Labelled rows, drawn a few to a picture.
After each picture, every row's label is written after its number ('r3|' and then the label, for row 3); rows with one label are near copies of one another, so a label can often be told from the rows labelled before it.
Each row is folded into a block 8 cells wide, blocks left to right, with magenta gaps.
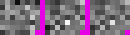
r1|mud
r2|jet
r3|jet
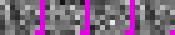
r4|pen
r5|mud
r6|jet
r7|pen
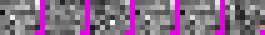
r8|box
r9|mud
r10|jet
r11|box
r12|box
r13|pen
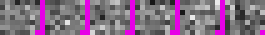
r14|mud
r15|jet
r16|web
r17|mud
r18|box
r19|pen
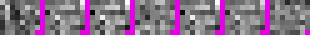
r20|pen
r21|box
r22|box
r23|web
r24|box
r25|box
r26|mud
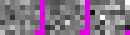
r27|web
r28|jet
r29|box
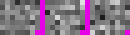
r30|mud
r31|box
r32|web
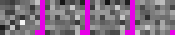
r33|jet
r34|mud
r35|mud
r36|web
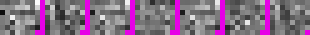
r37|box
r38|pen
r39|box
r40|mud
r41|box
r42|jet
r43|pen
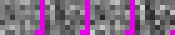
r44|web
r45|pen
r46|web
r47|pen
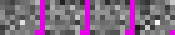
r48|jet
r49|mud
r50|mud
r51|jet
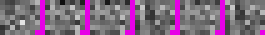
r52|jet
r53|mud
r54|mud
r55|pen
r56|mud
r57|pen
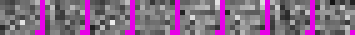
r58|jet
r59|pen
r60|jet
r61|mud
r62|box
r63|box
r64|pen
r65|mud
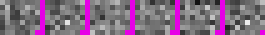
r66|pen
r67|jet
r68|web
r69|mud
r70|mud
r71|jet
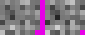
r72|web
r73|web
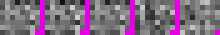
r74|mud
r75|mud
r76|mud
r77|pen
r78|web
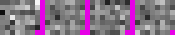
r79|box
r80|web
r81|mud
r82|web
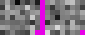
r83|mud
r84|web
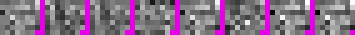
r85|box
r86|pen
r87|pen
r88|mud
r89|box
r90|jet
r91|box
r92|box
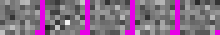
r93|web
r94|jet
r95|mud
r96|web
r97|mud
